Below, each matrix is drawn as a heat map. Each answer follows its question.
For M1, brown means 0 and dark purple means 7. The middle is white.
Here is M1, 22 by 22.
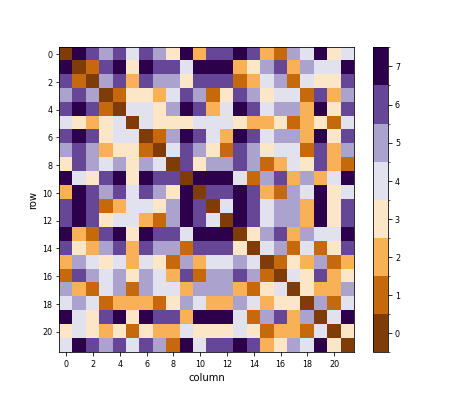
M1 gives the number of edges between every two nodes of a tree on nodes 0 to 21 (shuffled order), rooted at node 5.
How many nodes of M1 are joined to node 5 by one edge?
2
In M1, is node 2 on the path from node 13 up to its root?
yes
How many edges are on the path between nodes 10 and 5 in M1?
4
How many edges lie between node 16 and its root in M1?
3
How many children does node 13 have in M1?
0
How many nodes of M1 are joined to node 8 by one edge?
2
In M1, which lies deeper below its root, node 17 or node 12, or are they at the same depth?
node 12
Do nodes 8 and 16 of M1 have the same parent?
yes
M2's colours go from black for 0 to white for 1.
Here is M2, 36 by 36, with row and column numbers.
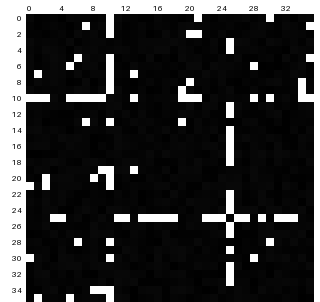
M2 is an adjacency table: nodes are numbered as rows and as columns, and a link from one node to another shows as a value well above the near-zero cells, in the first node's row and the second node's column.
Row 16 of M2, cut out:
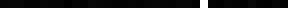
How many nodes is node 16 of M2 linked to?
1
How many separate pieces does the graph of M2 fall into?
2
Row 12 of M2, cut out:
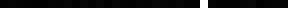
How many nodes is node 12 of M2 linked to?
1
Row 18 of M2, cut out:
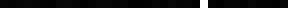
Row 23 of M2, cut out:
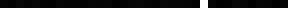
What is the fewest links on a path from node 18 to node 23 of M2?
2
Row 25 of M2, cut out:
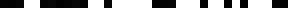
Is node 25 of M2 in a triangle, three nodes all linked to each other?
no
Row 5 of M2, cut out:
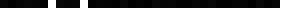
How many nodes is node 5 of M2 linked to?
3
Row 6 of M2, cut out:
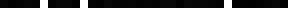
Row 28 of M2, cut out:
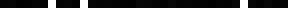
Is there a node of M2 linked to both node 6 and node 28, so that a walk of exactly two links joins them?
yes
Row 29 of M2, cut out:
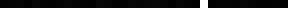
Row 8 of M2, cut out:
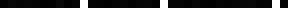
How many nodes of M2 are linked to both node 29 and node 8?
0
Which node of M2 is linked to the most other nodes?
node 25
